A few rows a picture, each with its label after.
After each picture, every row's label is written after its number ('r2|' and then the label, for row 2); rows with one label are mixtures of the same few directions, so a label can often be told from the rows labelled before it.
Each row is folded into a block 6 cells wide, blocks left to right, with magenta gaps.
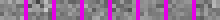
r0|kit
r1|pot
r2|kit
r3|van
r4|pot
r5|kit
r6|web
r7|kit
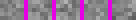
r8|kit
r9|pot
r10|pot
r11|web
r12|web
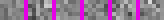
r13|kit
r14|kit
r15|pot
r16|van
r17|van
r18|kit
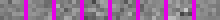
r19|pot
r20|web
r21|van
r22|pot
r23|van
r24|web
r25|pot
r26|pot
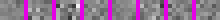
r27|kit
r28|web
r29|van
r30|van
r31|web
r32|van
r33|van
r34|web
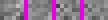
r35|web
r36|web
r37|van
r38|van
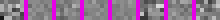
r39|web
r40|van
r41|kit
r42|kit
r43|kit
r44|kit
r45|kit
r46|pot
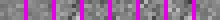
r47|kit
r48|van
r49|web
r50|kit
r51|web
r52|web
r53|web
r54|web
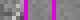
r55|web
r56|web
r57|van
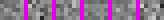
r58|pot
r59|web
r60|kit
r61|kit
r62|pot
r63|van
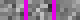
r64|pot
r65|van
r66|web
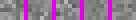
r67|pot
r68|web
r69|kit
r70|van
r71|web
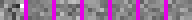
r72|van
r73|pot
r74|kit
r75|pot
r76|van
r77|web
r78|web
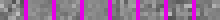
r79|van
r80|web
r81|web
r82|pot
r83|kit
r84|pot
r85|kit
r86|kit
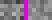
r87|kit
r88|pot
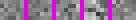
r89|van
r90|pot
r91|van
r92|pot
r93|web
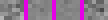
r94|web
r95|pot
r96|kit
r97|pot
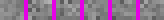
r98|web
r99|web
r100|kit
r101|web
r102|pot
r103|web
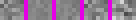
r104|web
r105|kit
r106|web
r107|web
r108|pot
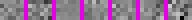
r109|van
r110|kit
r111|pot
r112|kit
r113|van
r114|web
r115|web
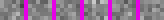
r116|van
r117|pot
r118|van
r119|kit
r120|van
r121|web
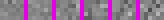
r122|kit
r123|pot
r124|van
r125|kit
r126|van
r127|van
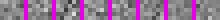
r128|pot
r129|pot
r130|van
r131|pot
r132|kit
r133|web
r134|kit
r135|web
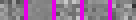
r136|kit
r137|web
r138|kit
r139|web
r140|van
